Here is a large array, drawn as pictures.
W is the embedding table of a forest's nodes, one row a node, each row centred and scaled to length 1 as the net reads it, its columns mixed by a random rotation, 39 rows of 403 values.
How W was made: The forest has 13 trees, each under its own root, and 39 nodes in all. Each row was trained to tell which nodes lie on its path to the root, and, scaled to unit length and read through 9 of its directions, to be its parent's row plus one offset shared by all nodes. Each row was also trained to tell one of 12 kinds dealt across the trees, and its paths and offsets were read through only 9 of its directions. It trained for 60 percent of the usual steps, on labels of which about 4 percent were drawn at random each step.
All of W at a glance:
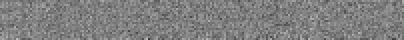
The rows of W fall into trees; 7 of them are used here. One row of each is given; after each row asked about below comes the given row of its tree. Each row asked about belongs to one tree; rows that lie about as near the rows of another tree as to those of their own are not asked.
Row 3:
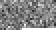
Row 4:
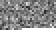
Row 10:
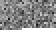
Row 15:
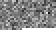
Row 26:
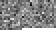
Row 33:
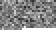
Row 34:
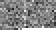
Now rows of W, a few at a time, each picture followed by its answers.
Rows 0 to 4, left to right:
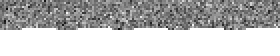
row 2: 4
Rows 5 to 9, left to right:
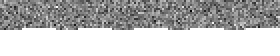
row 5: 3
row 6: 3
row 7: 33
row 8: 34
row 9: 26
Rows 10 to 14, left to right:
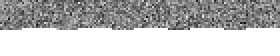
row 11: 26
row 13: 10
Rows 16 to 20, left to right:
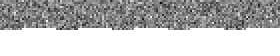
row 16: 33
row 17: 3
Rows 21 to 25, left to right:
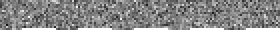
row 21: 26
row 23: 33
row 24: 26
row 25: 4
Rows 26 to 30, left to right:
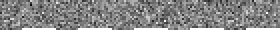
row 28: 34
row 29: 4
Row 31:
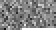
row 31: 3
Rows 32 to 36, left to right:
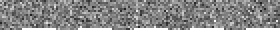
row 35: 33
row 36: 34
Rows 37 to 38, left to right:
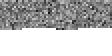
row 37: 15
